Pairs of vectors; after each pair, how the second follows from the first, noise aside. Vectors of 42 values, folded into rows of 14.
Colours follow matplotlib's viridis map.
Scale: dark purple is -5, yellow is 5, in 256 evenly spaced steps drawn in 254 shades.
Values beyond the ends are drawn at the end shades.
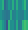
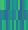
reversed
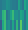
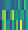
scaled up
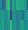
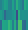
reversed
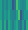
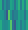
reversed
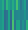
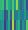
scaled up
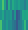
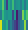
scaled up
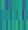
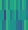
reversed
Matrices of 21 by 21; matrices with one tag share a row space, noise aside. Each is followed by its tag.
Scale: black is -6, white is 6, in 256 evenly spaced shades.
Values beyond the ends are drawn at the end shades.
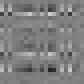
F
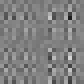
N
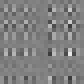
N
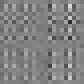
N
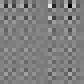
N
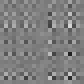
N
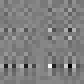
N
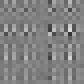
N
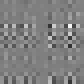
N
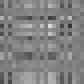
F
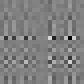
N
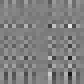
N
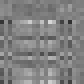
F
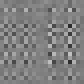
N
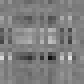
F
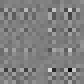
N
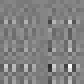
N
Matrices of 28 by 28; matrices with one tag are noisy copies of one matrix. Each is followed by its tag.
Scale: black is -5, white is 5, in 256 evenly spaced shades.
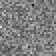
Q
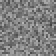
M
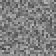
M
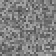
Q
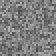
Q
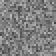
Q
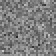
M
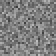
M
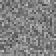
M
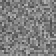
M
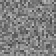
M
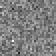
Q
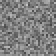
M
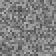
Q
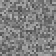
Q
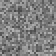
Q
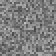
Q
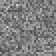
Q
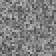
Q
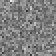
Q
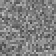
Q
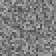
Q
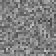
M
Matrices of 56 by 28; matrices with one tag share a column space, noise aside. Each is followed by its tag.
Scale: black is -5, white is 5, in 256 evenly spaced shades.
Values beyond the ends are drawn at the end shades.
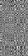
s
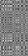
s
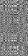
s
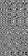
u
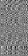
s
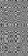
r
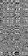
u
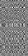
r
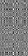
u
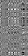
u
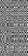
r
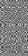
r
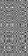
r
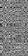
r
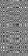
r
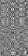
u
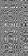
r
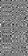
r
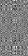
s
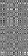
u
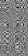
r
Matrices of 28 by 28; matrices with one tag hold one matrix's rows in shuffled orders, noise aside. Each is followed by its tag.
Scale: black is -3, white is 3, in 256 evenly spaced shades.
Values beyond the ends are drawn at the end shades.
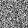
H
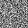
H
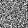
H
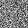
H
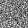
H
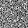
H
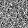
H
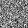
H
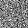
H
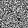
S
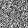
H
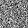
H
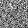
H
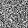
H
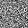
H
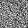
H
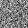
H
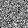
S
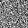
H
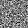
S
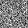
H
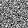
S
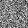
H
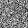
H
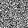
S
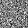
H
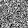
S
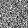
H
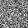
H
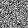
S
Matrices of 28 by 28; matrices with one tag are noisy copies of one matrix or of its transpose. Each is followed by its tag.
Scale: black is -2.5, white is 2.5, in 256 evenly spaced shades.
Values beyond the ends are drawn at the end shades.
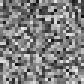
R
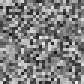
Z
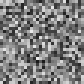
Z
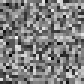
R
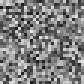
Z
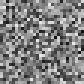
Z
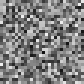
Z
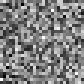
R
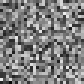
R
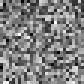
R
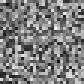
R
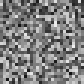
R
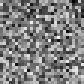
R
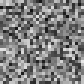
Z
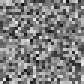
Z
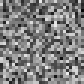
R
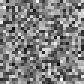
Z
